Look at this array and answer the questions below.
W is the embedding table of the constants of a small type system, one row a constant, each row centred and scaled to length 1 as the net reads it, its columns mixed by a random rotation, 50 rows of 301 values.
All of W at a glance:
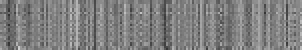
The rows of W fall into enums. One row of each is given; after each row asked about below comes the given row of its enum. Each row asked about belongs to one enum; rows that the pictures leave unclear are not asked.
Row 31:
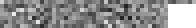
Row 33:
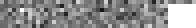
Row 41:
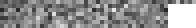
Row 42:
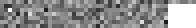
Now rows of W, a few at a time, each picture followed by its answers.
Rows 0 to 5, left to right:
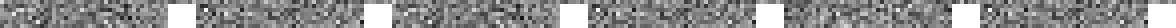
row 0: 31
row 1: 42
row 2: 31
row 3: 42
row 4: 41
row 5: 42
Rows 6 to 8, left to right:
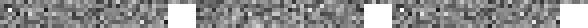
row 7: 41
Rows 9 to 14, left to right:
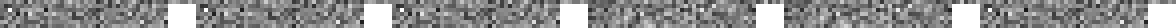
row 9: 42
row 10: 42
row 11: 42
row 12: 41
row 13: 41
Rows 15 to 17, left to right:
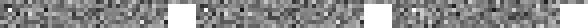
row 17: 33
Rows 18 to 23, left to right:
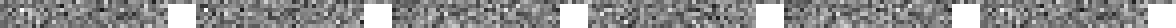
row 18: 33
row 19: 42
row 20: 41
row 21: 31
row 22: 41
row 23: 33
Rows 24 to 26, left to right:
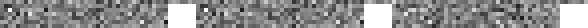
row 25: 42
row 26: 31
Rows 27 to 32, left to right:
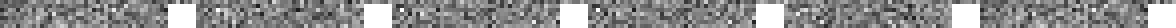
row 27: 41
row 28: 33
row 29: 42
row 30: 42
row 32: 41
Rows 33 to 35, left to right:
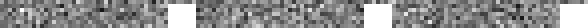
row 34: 41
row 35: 31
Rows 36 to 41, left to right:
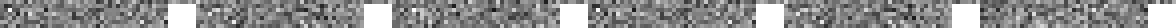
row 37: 31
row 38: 33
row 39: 42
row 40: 31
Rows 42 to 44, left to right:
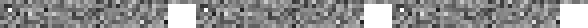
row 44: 42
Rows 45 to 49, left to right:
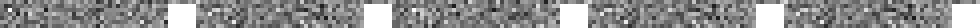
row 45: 42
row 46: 31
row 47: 33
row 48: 31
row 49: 31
